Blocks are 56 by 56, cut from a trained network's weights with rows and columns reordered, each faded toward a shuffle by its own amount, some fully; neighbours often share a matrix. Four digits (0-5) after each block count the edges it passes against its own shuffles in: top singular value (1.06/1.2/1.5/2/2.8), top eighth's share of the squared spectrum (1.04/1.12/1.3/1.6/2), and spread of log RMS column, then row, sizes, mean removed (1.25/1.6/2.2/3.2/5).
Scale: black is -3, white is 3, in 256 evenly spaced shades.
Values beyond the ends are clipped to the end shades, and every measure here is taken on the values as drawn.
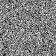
0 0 0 0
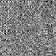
3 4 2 2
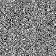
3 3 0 2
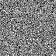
0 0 0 0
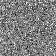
0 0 0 0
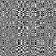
5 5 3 3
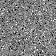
0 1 0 0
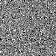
2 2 0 1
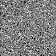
0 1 0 0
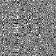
4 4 2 2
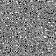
3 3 1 2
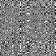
4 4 3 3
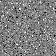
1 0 0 0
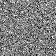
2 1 0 0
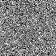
2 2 0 1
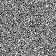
0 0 0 0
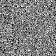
2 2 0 1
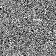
0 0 0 0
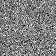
0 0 0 0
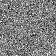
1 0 0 0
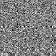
3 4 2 2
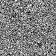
1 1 0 0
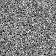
1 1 0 0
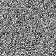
3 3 0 1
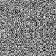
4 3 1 1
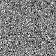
2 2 0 0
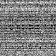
4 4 2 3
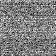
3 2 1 0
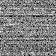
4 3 1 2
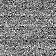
2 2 0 0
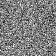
2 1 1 0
